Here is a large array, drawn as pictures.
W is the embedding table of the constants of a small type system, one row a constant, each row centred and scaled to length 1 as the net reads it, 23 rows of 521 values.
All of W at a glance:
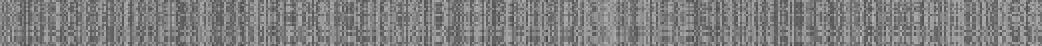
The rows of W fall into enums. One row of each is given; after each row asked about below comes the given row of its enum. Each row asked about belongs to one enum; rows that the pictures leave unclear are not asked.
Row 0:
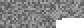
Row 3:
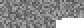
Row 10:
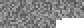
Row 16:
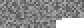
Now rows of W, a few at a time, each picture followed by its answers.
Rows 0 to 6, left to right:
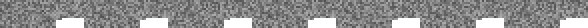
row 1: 3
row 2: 10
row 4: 16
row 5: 3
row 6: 10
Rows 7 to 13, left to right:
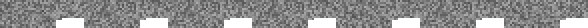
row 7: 0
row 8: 10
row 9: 10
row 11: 3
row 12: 10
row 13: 16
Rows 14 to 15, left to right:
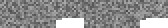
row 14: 16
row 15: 0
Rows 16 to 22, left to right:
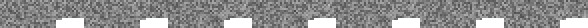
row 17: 16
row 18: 0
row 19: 0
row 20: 0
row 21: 10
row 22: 3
